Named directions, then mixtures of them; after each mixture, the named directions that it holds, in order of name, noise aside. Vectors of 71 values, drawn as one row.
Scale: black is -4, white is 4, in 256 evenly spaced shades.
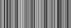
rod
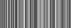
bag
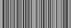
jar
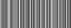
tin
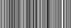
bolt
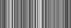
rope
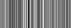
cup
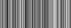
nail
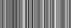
bag, cup, nail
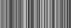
bag, cup, tin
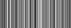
bag, rope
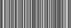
jar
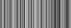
bag, nail, rod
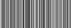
bolt, jar, tin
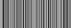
jar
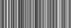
bag, rod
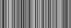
jar, rod, rope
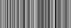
bag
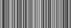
jar, rope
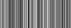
bolt, cup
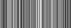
rope, tin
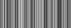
rod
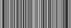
jar, rope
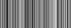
nail, rod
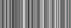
bag, cup, nail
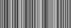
nail, rod, rope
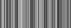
rod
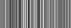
cup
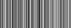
cup, nail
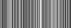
nail, rope, tin
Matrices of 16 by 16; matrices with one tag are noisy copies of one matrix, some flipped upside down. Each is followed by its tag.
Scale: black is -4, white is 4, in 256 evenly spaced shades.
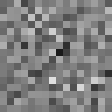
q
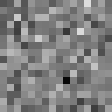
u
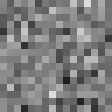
u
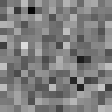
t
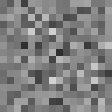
q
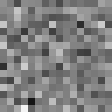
t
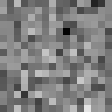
u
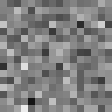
t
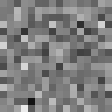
t
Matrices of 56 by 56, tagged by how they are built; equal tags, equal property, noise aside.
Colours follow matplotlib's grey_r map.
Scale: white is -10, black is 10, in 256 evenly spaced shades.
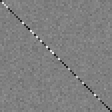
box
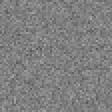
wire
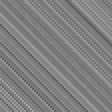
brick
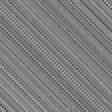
brick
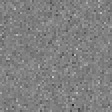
wire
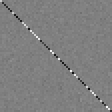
box
